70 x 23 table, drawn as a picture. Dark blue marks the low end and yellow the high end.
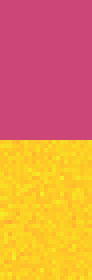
It is made of 2 by 1 panels. Panel 1,1: middling, flat. Panel 2,1: very high, fine-grained, faint in contrast.
